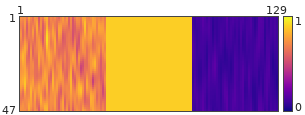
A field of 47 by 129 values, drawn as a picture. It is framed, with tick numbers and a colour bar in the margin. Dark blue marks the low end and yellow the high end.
The table splits into one row of 3 panels. Panel 1,1: high, streaked downward. Panel 1,2: very high, flat. Panel 1,3: very low, streaked downward, faint in contrast.
